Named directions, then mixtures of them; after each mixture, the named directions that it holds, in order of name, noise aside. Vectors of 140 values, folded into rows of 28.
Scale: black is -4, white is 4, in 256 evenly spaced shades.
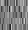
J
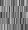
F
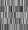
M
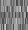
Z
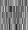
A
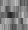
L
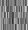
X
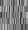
F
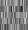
M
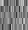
F, J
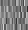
F, Z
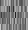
A, F, Z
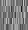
M, Z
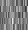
X, Z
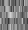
F, J, L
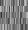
F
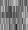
A, L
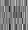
A, J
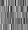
J, X
